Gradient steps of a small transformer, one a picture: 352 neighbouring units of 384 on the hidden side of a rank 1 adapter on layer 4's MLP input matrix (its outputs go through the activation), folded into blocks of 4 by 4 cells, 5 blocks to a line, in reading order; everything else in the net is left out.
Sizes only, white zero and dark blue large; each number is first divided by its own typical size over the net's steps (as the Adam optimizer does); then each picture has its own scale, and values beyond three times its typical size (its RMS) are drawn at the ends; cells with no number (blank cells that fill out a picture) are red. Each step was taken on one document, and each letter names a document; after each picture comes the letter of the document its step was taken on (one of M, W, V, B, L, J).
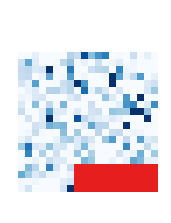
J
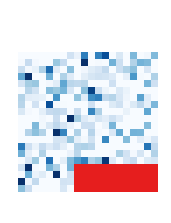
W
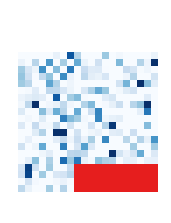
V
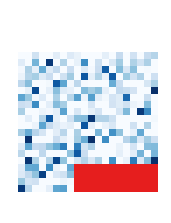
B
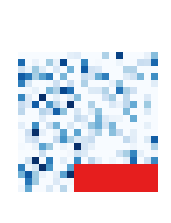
V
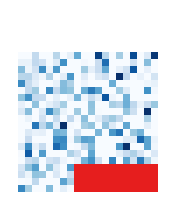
B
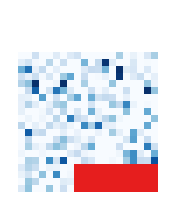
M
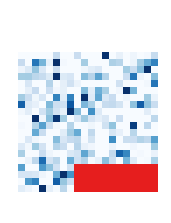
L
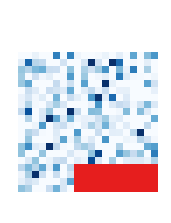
M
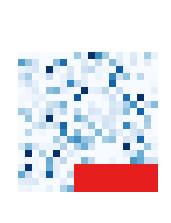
J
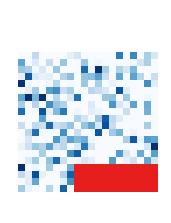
B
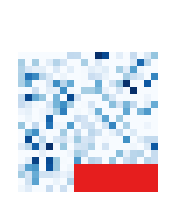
V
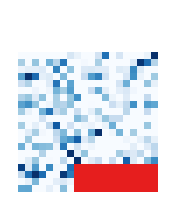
V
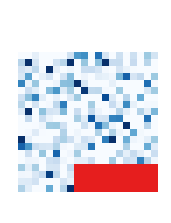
J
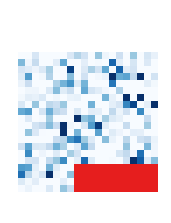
J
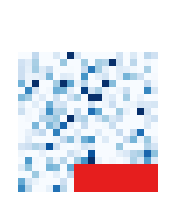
M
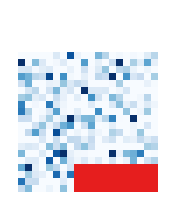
W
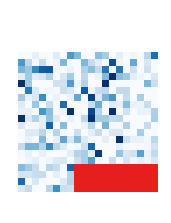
M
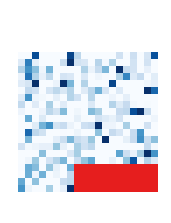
M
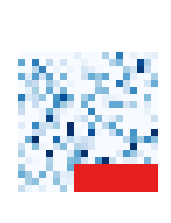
L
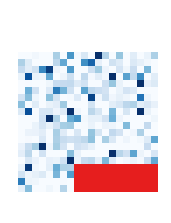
W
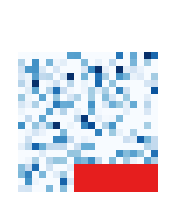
B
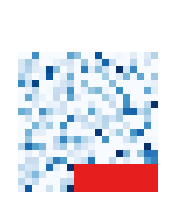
M
